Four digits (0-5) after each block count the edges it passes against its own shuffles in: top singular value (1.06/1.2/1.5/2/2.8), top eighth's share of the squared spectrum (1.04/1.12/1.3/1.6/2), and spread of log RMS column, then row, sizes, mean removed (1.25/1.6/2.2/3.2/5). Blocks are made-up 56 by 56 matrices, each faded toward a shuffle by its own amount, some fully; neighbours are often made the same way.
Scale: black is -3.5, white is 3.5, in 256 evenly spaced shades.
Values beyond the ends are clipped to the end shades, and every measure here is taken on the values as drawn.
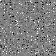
2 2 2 1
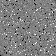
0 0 0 0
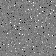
0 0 0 0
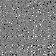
3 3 1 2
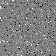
1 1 0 0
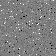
0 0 0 0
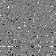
3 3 1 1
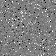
0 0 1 0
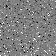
0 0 0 0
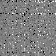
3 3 1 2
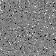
2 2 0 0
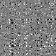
3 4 2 2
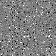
3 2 1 0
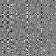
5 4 3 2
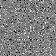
3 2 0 1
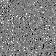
2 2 0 0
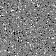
1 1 0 0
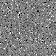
2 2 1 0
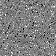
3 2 1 0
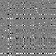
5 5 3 3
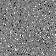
2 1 0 0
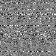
2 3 0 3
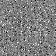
3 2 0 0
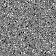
0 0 0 0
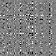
4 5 3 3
